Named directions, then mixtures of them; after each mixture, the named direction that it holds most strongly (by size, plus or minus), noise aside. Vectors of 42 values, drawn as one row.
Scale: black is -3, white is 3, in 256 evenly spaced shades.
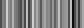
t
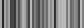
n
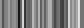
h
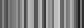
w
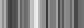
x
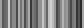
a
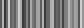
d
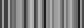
w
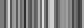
a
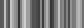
d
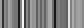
h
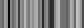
a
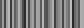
d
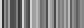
n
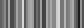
w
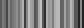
w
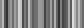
t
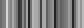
t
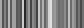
a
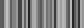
t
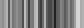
w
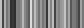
n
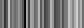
d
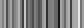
w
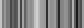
x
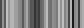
x
